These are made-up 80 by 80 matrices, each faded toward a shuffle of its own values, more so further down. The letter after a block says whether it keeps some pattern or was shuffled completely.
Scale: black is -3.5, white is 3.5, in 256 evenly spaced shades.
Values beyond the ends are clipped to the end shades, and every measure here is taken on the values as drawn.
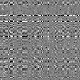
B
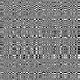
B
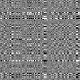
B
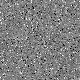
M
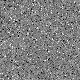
M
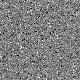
M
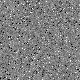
M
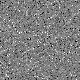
M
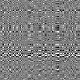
B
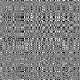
B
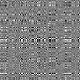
B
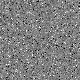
M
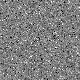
M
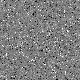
M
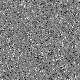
M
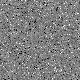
M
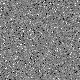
M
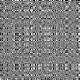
B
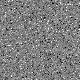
M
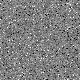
M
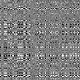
B
